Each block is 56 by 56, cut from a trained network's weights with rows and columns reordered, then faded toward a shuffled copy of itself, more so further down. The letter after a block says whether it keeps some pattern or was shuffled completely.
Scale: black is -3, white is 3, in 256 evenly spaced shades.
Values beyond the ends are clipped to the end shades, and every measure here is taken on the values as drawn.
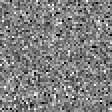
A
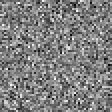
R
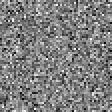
A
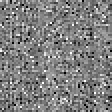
R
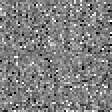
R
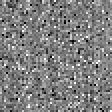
R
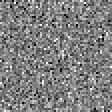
A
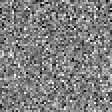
A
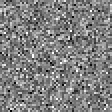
A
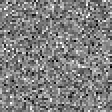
A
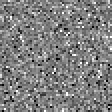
A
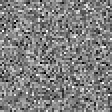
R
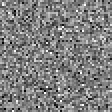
A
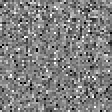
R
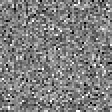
A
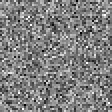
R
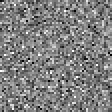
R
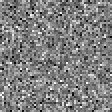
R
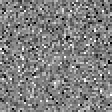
A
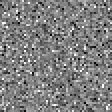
A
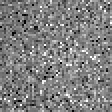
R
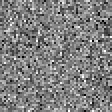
A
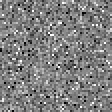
A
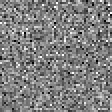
R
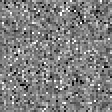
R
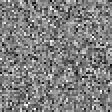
R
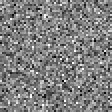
A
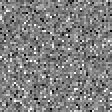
A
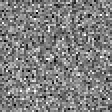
R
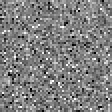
A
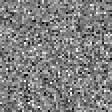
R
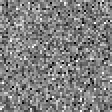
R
